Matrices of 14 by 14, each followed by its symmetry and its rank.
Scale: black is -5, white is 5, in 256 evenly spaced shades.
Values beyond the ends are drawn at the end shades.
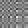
symmetric, rank one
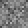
symmetric, full rank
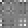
symmetric, rank two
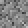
symmetric, full rank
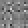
antisymmetric, rank two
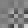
symmetric, rank one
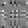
antisymmetric, rank two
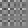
symmetric, rank one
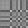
symmetric, rank one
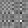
symmetric, rank two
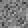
symmetric, full rank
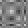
symmetric, rank one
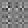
symmetric, rank one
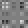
symmetric, rank one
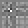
symmetric, rank two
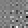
antisymmetric, rank two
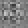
antisymmetric, rank two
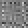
antisymmetric, rank two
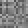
antisymmetric, rank two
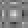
symmetric, rank one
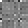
symmetric, rank two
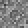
symmetric, full rank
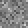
symmetric, full rank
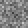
symmetric, full rank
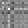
symmetric, rank two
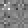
symmetric, rank two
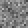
symmetric, full rank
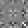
symmetric, rank two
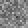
symmetric, full rank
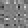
antisymmetric, rank two
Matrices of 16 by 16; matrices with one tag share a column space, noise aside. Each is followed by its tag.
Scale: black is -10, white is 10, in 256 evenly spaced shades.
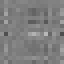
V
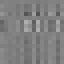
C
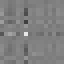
V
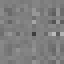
V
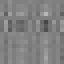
C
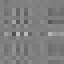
V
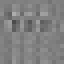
C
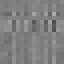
C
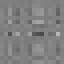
V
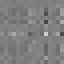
V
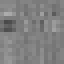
C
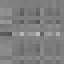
V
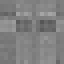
C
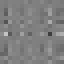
V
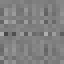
V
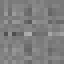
V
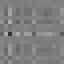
V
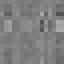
C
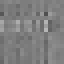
C
